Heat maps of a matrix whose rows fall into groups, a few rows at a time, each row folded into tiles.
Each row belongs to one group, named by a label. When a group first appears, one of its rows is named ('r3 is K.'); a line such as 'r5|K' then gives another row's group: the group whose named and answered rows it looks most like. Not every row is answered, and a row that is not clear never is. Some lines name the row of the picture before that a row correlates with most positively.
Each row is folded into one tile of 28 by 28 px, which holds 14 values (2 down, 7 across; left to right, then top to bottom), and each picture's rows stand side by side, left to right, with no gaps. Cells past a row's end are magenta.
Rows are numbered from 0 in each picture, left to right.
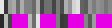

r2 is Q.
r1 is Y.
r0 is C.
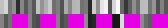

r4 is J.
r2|Q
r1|Q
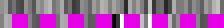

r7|Q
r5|Y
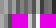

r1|Y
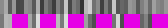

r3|J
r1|Y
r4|C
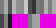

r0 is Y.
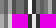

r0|Y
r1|C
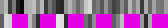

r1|J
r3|J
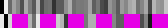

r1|Y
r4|Q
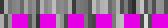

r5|C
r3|Q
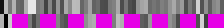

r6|J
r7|C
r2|Q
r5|J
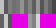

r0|C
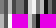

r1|J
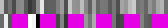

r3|Y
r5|Q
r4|Q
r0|C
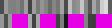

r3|Q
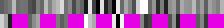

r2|J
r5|J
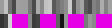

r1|Q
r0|J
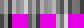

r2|Y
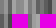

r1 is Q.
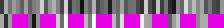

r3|Y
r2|Y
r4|Y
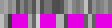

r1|Y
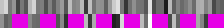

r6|C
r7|J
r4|J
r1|J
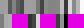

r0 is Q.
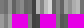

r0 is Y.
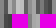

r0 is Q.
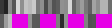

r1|J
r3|Q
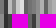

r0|Q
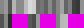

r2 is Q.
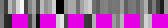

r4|Y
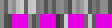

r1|J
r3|C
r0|Q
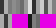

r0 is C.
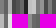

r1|J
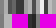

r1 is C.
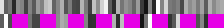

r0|C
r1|Q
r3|Q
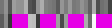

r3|Y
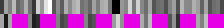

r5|Y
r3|Q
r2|Q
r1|Q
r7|Y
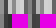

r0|Q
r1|Q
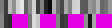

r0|Q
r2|Q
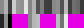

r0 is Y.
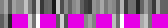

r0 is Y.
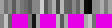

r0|C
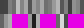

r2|C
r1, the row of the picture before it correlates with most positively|1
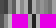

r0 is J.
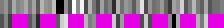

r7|Y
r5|C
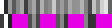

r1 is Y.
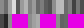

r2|J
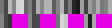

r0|Q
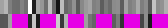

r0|J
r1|C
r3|J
